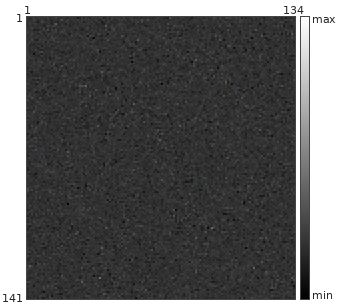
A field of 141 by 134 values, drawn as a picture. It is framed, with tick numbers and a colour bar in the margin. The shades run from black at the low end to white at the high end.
The grain is fine, like static. On average the colour sits 20% of the way up the scale. There are no regular stripes. No single row or column stands out from its neighbours. Neither half mirrors the other. A few values lie far out on both sides of the bulk. There is no seam.
